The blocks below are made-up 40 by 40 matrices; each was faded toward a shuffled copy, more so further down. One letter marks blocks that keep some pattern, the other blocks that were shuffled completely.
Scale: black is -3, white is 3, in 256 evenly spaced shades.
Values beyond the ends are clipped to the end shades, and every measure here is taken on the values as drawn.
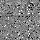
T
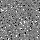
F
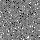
F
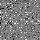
T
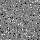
F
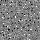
F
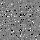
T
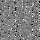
T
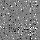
T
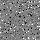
F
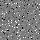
F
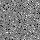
F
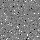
F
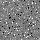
F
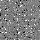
T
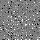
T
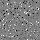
F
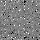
T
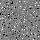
F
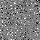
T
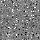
T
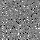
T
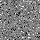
F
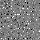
T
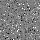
F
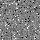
F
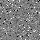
F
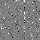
T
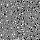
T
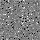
F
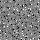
F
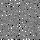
T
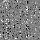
T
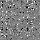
T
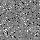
F
